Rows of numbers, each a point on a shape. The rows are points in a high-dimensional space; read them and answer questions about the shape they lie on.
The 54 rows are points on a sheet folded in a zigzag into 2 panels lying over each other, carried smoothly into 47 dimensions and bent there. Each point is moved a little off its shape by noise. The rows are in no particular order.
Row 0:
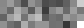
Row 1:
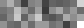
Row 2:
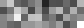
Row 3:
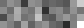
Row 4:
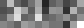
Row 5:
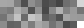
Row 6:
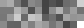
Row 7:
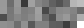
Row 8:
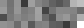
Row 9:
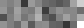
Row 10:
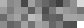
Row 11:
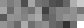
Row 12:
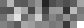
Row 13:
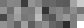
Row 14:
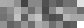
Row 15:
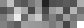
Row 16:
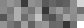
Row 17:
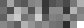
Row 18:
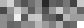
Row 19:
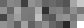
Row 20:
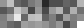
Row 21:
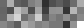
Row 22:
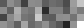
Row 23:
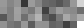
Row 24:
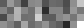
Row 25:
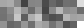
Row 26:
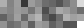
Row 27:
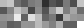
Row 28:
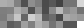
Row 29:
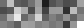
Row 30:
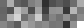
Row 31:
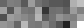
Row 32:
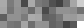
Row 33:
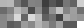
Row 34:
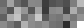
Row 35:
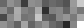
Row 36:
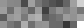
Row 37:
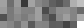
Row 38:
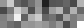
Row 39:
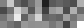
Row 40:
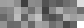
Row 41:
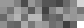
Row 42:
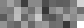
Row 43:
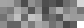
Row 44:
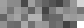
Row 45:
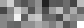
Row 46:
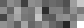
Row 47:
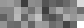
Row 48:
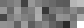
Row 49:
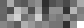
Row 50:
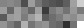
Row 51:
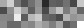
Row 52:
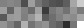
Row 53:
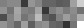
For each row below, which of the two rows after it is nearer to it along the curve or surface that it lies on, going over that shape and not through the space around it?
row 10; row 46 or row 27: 27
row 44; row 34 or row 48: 34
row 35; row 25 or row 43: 25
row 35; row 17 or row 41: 17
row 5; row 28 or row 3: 28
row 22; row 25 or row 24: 24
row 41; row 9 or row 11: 11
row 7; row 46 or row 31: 46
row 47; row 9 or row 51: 9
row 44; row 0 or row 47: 0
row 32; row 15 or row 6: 6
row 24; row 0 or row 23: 23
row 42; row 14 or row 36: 14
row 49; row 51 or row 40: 51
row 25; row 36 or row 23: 23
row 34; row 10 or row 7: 10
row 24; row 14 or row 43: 14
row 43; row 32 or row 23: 32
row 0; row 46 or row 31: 31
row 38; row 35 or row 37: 35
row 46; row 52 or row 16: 16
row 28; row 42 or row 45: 45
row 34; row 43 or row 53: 43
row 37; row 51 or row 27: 51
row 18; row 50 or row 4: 4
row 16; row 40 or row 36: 40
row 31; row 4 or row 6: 6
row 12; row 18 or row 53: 18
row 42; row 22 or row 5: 22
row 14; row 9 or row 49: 9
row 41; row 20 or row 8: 20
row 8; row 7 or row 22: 7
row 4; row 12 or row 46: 12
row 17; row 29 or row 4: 29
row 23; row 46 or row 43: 46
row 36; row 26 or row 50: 50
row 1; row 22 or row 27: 22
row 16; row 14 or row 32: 14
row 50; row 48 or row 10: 10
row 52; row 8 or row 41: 41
